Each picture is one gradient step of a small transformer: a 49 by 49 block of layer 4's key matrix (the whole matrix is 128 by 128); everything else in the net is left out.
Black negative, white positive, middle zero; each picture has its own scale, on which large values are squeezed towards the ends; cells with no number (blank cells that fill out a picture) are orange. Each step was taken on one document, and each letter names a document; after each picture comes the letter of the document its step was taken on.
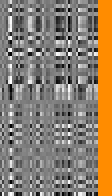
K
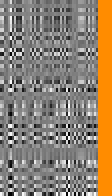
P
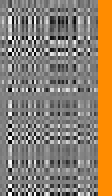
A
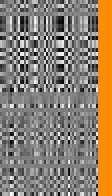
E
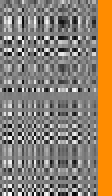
A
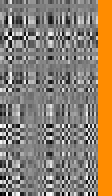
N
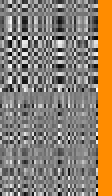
E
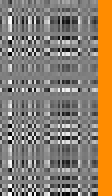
A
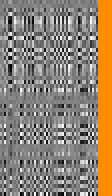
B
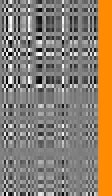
K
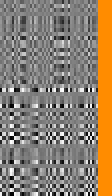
E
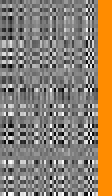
B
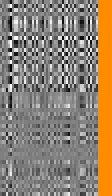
E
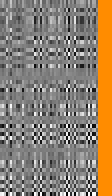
P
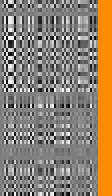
E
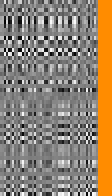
A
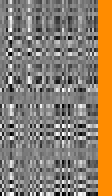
P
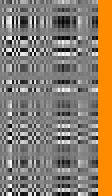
A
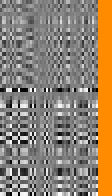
E
